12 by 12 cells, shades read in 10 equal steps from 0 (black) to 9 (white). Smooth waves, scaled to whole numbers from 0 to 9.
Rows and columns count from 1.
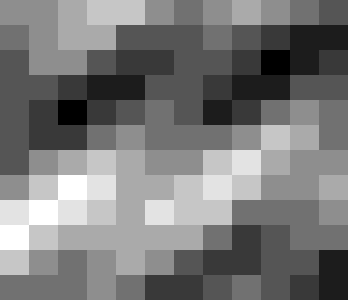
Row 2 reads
4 5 6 6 3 3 3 4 3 2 1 1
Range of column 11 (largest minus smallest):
5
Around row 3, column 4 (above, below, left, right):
6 1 5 2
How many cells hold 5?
24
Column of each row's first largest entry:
4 3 2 1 11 10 9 3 2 1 1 4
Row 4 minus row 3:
0 -2 -3 -2 -1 1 0 -1 -1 1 2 1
